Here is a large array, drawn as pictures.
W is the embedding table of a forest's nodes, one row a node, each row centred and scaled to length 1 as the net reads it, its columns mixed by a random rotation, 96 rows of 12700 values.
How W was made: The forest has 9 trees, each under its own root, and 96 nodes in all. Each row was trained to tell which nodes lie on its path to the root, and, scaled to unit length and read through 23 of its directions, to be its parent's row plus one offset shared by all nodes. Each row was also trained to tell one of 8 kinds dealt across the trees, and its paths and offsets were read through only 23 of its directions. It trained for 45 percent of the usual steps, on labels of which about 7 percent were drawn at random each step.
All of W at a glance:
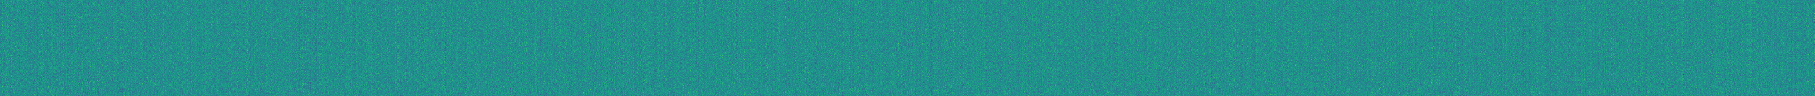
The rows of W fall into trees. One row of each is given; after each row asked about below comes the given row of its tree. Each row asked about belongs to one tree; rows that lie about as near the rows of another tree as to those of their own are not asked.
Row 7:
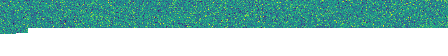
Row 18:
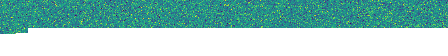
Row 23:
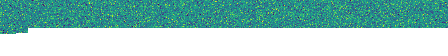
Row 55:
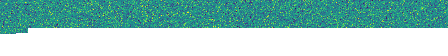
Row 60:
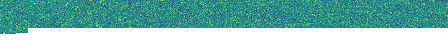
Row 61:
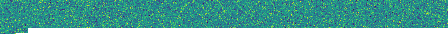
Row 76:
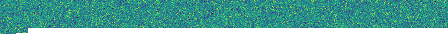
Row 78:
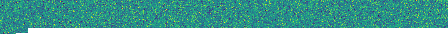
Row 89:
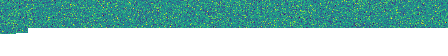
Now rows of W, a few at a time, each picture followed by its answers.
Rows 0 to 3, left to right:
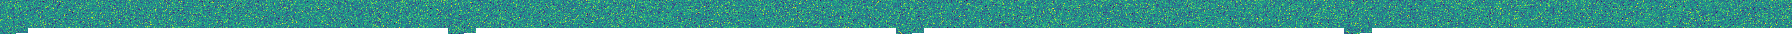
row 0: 78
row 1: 61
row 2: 78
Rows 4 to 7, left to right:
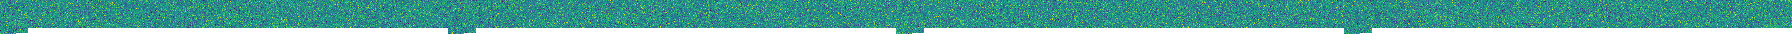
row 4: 76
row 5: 7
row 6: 60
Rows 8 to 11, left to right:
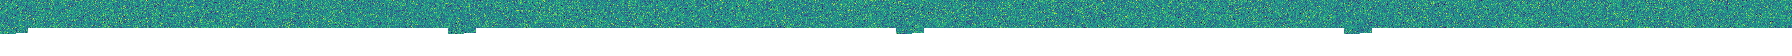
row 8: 55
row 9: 23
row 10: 76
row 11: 78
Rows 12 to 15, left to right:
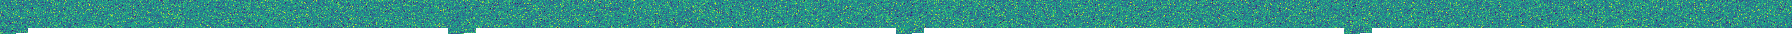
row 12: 89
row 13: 61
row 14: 55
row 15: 76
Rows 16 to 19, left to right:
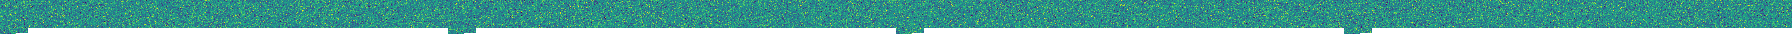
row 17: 78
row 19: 61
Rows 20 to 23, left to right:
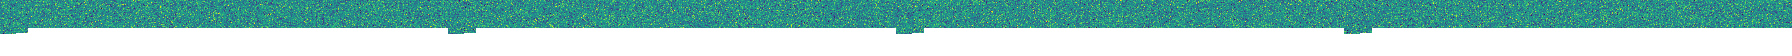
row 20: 18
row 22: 55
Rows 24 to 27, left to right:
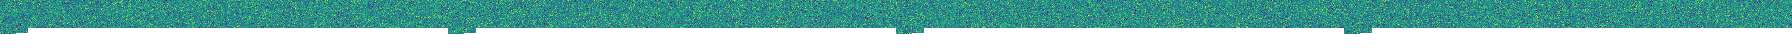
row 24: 78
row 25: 61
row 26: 76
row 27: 78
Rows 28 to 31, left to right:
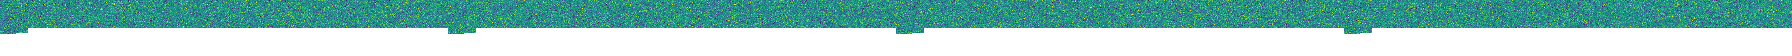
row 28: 23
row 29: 55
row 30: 76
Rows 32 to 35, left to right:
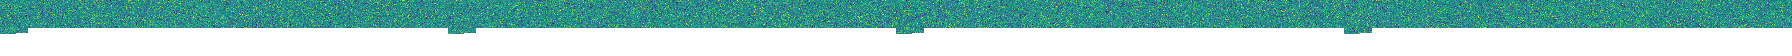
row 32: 61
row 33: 76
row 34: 61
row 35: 89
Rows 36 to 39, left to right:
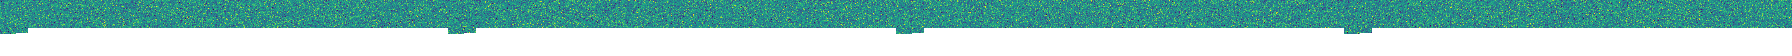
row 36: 76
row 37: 7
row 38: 60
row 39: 78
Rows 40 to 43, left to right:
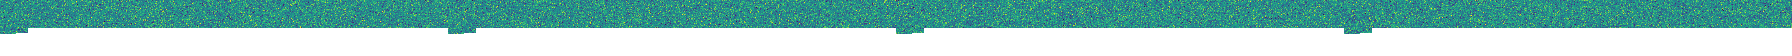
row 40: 78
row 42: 76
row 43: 61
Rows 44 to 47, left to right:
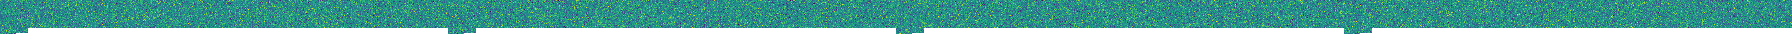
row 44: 61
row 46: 60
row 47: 55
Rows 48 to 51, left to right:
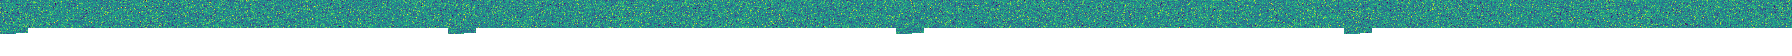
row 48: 55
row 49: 78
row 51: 89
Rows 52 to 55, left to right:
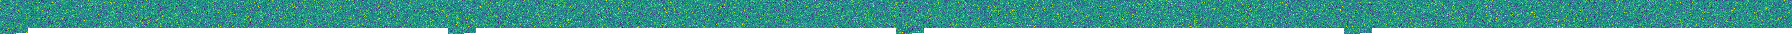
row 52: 7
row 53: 60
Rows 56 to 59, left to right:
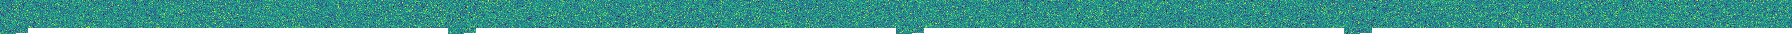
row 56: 89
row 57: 55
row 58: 61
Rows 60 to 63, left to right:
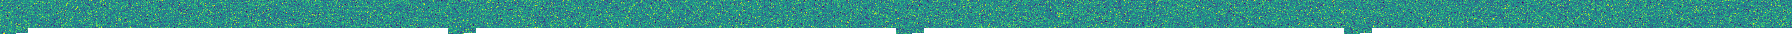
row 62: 89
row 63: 89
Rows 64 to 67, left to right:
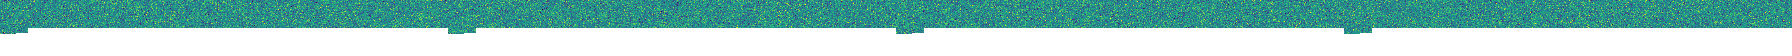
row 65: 55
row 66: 78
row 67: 89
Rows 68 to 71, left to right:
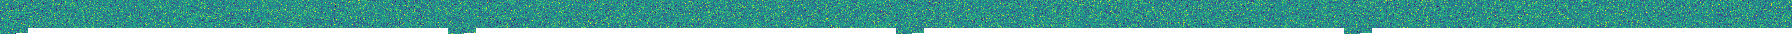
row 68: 89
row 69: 7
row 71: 61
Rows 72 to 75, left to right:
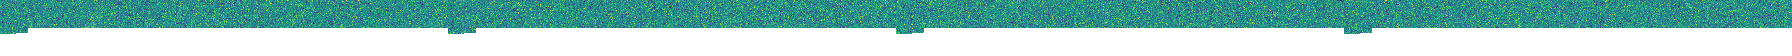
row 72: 89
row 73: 76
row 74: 60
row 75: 61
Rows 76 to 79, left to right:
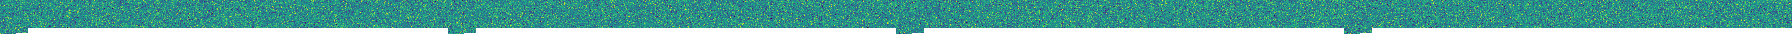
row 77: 60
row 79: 23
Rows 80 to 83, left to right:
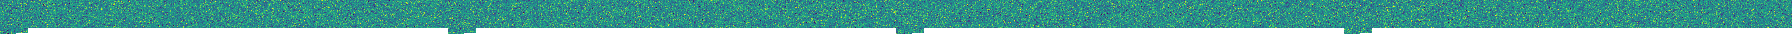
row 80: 23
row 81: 76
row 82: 76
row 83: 55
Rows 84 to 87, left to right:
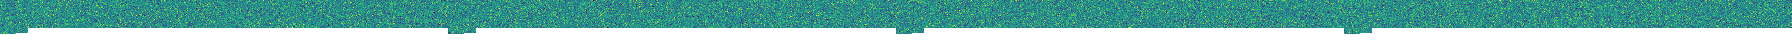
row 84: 60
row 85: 55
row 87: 76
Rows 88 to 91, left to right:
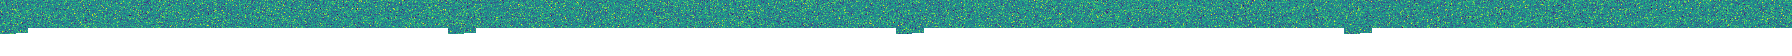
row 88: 89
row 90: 61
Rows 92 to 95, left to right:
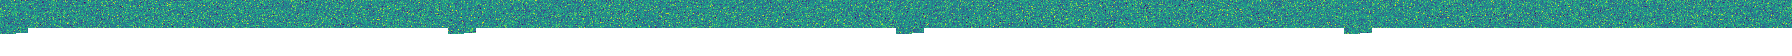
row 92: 78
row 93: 18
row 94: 78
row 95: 60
